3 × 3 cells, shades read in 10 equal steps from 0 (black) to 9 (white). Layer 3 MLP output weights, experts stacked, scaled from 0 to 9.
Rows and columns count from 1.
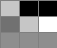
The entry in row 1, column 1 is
7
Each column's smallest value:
4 0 0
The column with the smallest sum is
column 2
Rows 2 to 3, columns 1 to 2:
4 7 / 5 5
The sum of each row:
7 20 15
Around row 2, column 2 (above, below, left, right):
0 5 4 9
